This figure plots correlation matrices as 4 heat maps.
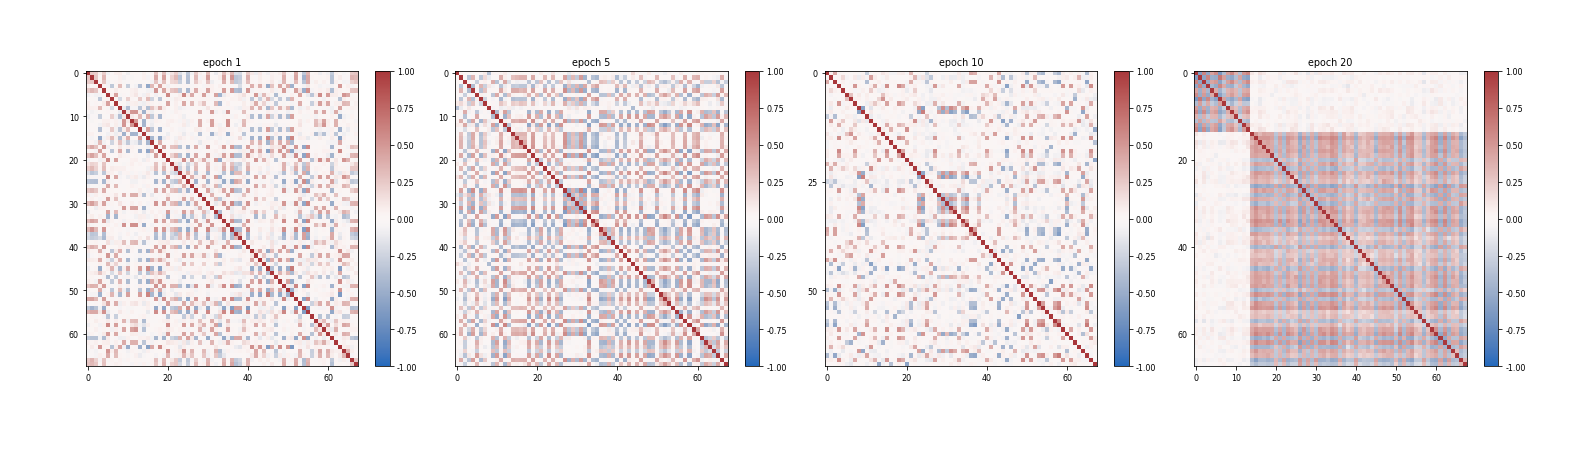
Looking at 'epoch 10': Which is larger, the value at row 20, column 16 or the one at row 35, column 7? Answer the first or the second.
the first
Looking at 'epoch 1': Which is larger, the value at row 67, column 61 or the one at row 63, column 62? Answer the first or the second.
the second
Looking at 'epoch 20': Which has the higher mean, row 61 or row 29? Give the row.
29
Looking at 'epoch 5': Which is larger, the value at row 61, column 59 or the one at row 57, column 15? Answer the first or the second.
the second
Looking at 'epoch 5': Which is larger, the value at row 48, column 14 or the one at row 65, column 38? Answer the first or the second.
the second
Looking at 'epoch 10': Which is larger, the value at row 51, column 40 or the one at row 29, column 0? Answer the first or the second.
the first
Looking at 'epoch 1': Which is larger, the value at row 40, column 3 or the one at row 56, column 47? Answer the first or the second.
the second
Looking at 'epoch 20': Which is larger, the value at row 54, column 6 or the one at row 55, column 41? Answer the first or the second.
the second
